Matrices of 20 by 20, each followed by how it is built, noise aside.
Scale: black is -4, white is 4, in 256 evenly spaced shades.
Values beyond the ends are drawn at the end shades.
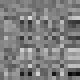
low rank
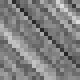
Toeplitz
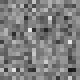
low rank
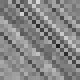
Toeplitz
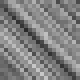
Toeplitz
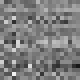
low rank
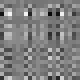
low rank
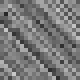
Toeplitz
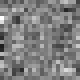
low rank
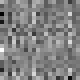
low rank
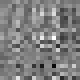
low rank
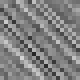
Toeplitz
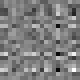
low rank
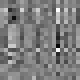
low rank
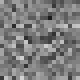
low rank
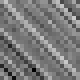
Toeplitz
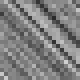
Toeplitz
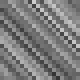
Toeplitz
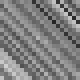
Toeplitz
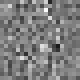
low rank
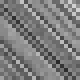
Toeplitz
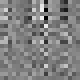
low rank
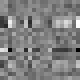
low rank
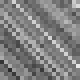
Toeplitz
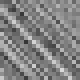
Toeplitz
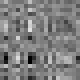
low rank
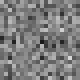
low rank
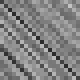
Toeplitz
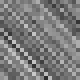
Toeplitz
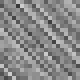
Toeplitz
